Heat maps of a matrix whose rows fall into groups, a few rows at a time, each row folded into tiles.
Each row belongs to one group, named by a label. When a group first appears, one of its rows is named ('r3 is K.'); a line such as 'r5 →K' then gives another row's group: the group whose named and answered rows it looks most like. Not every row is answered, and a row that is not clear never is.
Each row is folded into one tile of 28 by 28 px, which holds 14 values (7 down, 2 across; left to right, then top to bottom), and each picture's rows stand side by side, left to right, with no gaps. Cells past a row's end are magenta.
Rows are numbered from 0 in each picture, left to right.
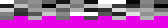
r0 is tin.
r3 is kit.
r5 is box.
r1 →box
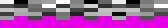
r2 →tin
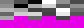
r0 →box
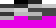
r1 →kit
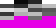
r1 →kit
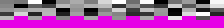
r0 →box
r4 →tin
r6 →box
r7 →kit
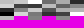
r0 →box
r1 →tin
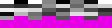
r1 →tin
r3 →kit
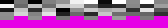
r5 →tin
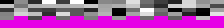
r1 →kit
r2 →kit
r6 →kit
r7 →box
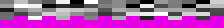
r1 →box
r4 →box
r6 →box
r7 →kit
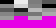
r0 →kit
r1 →box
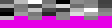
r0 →box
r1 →tin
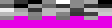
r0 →box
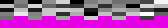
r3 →box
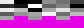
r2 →box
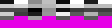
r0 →kit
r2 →kit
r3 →kit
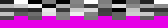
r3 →tin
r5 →kit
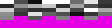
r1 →kit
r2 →tin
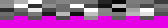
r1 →tin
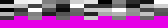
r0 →kit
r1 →tin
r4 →box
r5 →kit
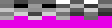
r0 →box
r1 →box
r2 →tin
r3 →tin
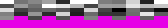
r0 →tin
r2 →kit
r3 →tin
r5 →kit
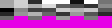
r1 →kit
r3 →tin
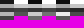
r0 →kit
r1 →kit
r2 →kit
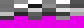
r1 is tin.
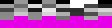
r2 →kit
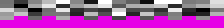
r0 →box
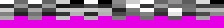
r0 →tin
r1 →tin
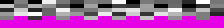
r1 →kit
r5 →box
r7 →tin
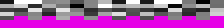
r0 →kit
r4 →kit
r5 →kit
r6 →tin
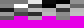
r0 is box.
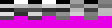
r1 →kit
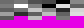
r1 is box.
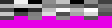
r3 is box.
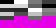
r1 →box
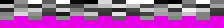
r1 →tin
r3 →kit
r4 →kit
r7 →tin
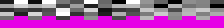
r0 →kit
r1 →kit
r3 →tin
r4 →kit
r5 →box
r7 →box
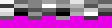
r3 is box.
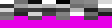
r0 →tin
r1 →kit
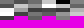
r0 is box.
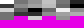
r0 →tin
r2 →box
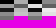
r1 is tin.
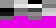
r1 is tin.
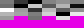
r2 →box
